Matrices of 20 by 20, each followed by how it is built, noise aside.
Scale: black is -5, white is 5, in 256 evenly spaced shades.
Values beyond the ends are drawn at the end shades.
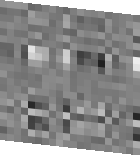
low rank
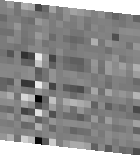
low rank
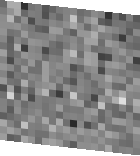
low rank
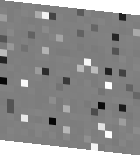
sparse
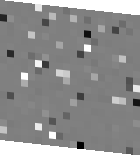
sparse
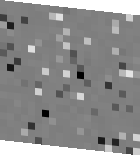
sparse
